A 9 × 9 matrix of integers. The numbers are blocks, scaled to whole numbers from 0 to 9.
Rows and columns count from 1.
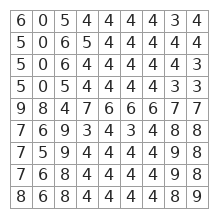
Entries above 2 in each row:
8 8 8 8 9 9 9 9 9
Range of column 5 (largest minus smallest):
2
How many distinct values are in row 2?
4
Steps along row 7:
down up down same same same up down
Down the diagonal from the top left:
6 0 6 4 6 3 4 9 9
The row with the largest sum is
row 5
